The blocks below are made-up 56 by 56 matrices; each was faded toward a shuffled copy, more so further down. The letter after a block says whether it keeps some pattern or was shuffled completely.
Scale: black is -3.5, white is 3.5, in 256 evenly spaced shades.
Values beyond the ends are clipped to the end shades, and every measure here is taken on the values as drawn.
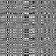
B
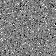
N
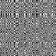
B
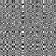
B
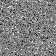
N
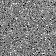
N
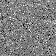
N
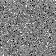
N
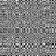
B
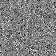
N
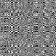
B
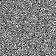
N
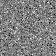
N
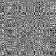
B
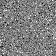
N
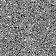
N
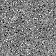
N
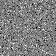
N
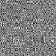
B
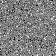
N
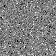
N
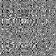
B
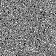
N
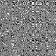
B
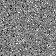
N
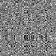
B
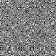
B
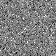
N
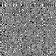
B
